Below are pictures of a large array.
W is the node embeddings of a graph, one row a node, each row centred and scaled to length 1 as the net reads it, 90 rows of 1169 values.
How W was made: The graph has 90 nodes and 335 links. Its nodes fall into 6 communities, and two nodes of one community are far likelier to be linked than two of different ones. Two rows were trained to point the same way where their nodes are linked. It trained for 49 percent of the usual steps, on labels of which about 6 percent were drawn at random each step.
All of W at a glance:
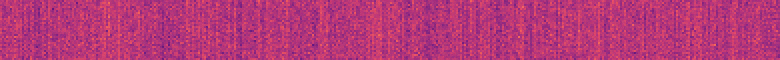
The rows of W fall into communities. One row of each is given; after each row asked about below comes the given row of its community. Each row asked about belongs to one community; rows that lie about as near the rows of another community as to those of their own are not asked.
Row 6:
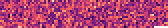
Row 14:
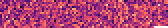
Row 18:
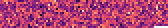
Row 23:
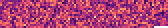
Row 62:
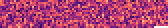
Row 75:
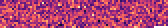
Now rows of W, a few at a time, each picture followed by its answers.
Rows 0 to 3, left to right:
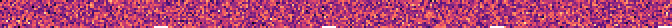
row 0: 6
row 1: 75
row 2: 18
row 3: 18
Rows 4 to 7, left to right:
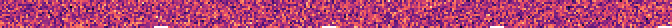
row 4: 62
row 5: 18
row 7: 14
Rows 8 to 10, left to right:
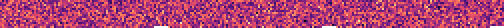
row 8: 75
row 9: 62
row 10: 18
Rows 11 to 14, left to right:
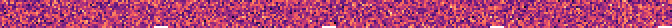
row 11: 18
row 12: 6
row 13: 14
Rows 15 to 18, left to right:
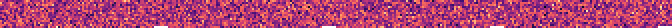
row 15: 6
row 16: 75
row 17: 23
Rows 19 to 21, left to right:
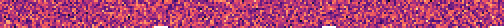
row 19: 75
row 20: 14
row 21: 18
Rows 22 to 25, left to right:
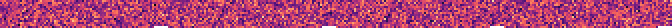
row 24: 6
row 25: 23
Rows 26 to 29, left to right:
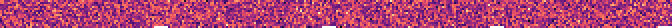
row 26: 14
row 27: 75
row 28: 14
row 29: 18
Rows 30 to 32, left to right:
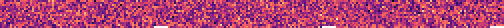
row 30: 62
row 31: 62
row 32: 23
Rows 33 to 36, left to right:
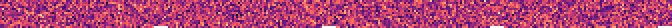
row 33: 6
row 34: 75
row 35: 14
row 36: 6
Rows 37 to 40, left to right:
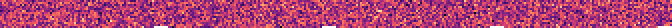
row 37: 18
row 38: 62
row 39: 23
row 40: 6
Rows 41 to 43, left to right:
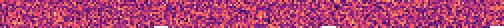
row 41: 18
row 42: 18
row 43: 14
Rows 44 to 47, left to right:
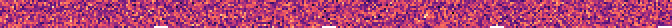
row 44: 62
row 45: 23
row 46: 18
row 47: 23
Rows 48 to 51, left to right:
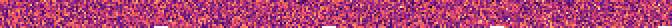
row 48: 18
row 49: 14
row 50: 23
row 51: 75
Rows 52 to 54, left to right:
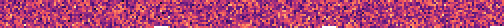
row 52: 23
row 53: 23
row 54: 62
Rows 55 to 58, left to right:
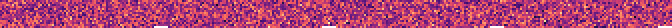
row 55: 62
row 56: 18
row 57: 14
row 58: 23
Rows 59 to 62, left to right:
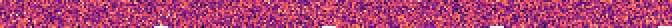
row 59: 6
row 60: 14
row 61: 75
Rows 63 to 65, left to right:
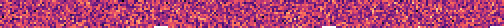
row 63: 23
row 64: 75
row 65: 62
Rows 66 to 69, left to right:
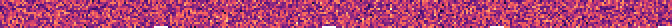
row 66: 18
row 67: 18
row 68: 14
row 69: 6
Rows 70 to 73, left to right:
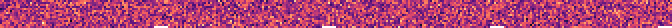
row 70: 14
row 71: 75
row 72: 14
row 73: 23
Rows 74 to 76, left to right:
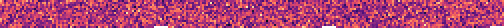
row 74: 62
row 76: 62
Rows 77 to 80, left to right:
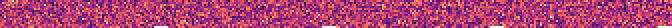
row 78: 18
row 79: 14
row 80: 14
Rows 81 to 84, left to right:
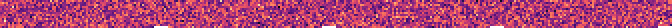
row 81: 62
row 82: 6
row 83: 23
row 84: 14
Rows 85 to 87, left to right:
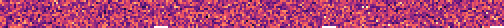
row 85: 62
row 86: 18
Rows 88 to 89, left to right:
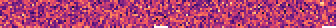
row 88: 23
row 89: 18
